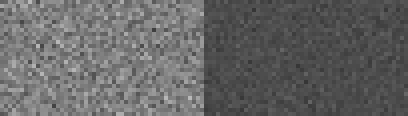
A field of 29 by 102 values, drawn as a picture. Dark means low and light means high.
The table splits into one row of 2 panels. Panel 1,1: middling, fine-grained. Panel 1,2: low, fine-grained, faint in contrast.
